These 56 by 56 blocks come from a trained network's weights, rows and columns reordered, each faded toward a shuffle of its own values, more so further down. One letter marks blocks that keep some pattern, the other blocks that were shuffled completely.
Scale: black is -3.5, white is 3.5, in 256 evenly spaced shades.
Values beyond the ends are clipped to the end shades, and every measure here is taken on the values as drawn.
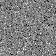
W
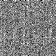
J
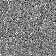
W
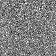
W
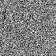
J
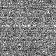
J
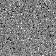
W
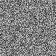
J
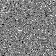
W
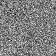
W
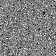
W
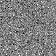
J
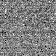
J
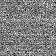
J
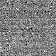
J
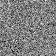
W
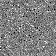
W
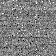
J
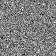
W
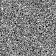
W
